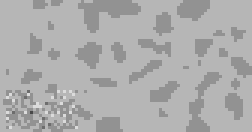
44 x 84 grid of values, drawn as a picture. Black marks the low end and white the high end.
The texture is blotchy. The bottom left is the roughest part. No row or column stands out. On average the colour sits 70% of the way up the scale. The halves do not mirror each other. An odd patch, rougher than its surroundings, sits in the bottom left. No overall slope runs across the table.
